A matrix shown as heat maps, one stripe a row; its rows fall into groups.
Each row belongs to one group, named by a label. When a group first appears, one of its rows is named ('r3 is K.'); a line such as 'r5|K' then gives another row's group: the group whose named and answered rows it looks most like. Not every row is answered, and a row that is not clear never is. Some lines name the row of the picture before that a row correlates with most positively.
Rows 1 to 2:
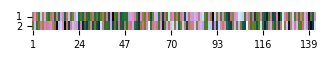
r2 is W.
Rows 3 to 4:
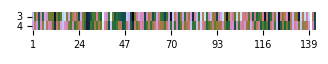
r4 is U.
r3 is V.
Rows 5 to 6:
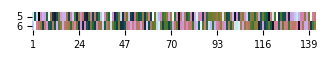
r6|V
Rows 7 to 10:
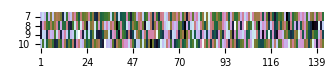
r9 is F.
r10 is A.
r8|F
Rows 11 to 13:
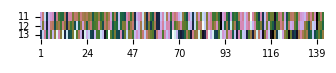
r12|A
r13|F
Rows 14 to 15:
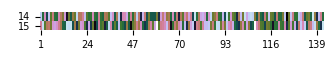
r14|A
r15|W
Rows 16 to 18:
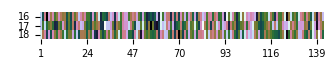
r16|A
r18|A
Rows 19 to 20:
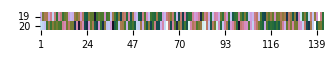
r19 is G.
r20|A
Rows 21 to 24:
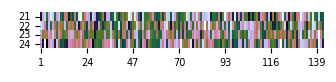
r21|F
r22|A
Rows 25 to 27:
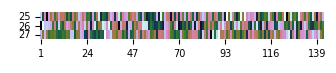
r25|A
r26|F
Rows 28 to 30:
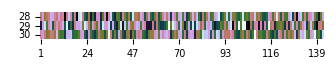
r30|W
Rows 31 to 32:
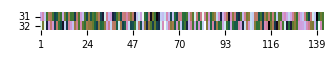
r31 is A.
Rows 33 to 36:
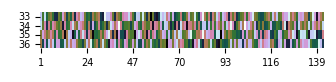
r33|A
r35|W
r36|U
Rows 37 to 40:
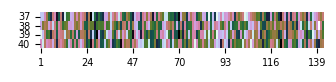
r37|V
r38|G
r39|A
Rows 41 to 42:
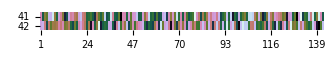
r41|G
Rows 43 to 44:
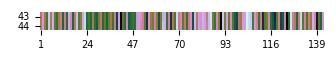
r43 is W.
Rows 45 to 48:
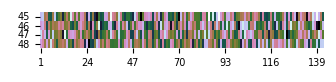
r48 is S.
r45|V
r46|A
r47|U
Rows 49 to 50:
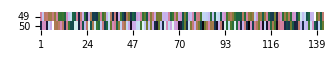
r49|W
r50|F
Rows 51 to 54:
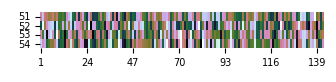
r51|W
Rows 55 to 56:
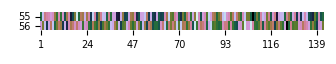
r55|F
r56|U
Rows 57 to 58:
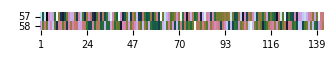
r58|G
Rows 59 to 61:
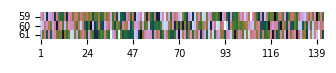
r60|G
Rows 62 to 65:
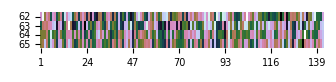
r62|W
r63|S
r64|S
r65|S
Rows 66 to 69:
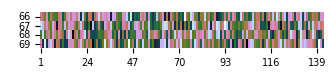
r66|S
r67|G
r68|W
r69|U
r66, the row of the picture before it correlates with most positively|64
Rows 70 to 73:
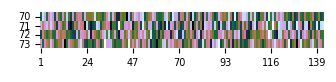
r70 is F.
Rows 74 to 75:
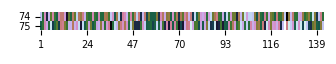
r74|A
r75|S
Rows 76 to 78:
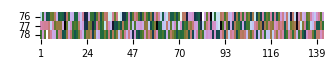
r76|V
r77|G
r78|S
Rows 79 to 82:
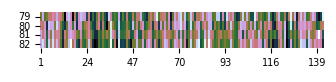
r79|W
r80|U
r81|U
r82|U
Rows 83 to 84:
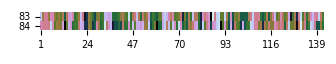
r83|G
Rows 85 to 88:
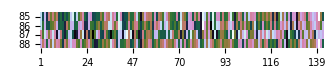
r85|V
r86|V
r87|S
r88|U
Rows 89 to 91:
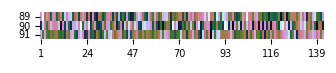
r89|W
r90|F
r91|V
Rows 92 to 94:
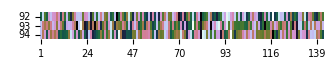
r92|F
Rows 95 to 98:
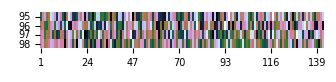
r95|S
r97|S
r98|G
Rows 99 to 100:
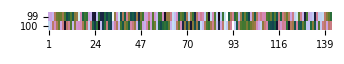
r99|V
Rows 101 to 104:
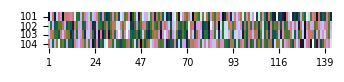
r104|S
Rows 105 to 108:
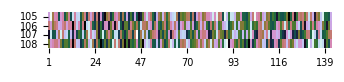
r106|G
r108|W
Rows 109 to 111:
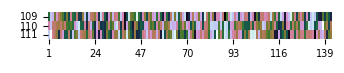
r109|F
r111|V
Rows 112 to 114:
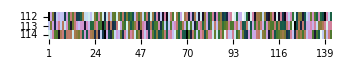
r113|U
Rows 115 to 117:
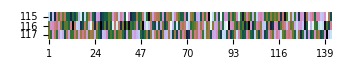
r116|W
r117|S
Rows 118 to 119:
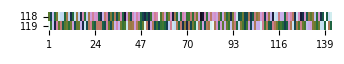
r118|S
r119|A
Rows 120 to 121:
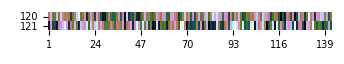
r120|W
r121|F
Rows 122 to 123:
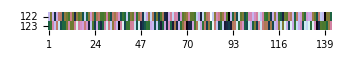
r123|S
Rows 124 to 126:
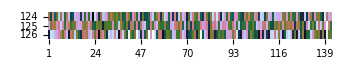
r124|S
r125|G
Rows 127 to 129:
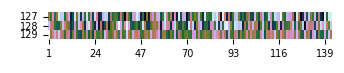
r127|S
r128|V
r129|S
